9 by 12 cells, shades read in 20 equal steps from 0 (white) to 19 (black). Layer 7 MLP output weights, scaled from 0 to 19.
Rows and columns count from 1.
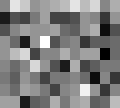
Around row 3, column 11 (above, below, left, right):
15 12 6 13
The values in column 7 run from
5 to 17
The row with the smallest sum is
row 1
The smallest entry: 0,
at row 4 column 5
